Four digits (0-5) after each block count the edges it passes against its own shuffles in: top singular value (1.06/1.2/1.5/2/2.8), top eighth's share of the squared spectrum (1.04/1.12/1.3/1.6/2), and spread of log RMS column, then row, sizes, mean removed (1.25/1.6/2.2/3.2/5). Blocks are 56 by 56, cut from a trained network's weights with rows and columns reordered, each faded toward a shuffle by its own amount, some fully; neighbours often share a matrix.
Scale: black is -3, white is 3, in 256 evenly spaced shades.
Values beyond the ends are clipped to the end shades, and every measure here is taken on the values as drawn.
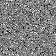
2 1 0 1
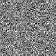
3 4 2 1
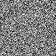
0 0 0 0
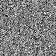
1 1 0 0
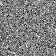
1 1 0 0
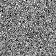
0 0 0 0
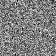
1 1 0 0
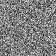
0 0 0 0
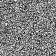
0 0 0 0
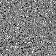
2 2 0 1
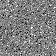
0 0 0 0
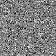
3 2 0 1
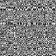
4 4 1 3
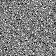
0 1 0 0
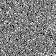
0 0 0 0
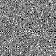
3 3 0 2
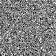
1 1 0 0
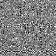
3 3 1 2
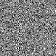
3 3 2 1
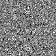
2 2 0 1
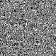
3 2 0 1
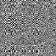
4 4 3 2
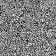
1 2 0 0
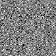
3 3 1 2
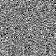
3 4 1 1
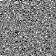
2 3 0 1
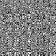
3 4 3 2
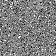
1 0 0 0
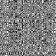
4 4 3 2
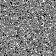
2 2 0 1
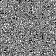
1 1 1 1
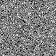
1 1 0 0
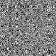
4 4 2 2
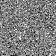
1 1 0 0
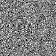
3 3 1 1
